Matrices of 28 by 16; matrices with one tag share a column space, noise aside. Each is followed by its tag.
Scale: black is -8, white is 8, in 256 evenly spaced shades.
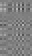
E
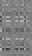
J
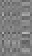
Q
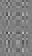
Q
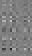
J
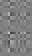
Q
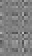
Q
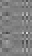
Q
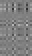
E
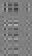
E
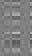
Q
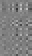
E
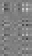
E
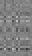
J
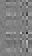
Q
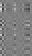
E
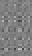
J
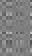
Q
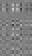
E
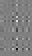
J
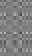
Q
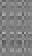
Q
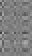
Q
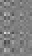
Q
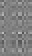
Q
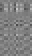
E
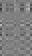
E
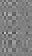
Q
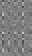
Q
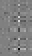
J
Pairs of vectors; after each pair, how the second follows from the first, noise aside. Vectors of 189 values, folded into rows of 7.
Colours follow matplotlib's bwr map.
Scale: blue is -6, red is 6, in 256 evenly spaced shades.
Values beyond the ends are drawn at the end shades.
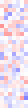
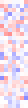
copied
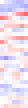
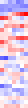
scaled up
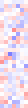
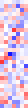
scaled up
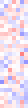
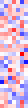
scaled up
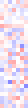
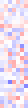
copied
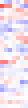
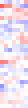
copied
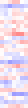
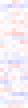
shrunk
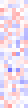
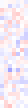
shrunk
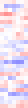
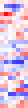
scaled up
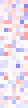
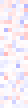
shrunk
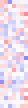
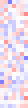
copied
